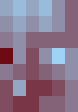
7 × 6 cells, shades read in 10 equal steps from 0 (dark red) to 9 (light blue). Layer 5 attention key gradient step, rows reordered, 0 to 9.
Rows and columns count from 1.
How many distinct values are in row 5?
4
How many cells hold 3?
5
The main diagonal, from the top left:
7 7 4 6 5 5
